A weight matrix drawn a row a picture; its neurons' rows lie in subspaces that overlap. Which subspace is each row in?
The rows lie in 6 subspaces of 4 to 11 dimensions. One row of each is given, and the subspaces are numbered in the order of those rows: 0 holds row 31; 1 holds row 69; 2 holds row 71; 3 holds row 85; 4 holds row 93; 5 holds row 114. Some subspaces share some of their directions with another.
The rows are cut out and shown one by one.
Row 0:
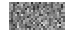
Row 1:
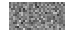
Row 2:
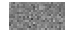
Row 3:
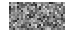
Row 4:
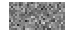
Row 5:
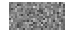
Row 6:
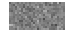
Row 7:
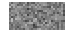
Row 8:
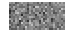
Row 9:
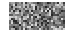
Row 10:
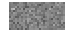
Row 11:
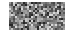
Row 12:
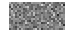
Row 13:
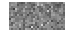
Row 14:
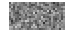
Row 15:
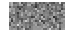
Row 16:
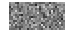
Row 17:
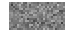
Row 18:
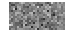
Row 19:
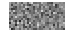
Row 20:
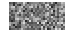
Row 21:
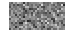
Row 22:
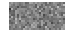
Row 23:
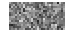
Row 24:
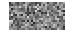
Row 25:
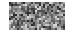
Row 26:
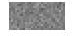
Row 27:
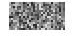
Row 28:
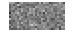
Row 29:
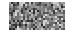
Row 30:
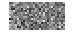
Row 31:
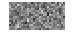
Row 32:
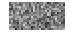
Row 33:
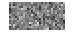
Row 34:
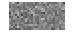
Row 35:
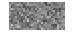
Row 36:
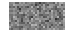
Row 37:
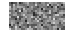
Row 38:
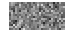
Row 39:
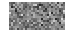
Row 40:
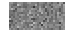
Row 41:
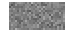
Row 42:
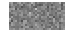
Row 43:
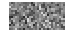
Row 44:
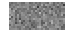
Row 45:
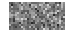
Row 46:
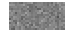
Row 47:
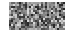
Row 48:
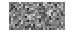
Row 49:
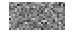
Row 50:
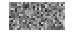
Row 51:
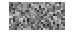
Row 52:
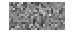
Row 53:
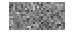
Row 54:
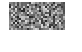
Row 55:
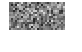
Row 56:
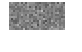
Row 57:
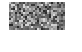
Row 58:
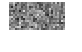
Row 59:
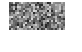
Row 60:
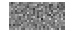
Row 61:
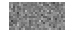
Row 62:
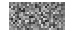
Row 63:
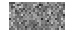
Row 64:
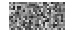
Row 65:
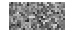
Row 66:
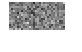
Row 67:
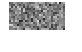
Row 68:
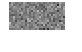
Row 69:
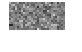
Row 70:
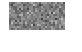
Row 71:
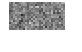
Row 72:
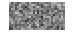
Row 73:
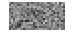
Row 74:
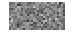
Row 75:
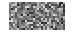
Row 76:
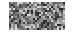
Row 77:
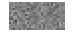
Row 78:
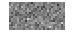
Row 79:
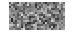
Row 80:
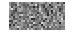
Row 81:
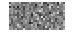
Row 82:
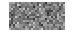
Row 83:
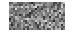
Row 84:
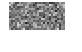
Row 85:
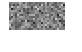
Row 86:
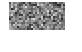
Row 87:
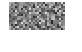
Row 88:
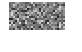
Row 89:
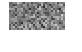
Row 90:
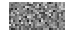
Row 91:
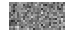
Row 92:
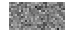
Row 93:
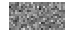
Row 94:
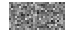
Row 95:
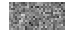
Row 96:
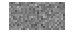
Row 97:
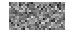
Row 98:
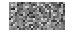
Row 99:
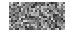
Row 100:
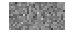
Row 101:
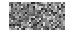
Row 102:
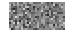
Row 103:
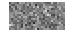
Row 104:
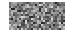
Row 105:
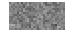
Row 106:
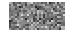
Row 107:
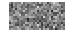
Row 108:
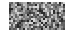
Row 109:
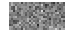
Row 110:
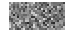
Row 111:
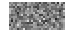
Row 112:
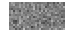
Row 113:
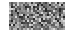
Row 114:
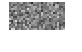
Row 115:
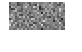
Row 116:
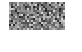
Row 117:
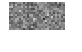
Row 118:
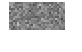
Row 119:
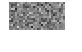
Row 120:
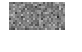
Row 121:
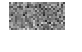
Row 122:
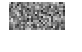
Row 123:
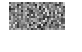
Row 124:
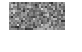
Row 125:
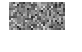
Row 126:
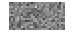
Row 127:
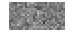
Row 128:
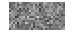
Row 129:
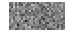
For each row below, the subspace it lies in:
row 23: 1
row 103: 1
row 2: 4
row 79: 1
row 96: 2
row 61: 4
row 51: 0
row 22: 3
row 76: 4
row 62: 5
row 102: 5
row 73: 4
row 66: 3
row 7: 4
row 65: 1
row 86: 4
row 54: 5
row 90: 5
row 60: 5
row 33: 3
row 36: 2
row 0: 4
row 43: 0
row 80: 2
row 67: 1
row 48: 5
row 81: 3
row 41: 4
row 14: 4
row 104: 5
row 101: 3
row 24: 3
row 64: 0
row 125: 4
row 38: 4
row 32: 4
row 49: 3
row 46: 5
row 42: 0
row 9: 4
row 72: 4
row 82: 5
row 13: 4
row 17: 0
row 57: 1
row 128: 5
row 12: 3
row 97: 4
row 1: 3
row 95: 2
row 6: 1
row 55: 0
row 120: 5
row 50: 4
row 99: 3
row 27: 0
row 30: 5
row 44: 3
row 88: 5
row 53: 4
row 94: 3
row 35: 1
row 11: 0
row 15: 0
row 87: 3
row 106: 3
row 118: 5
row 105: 1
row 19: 5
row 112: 4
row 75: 0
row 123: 3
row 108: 2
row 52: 0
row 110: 3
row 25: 3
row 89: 3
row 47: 3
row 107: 0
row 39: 5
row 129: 4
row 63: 5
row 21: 3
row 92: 3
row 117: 4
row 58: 0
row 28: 3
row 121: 0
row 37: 3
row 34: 3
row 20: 0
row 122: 4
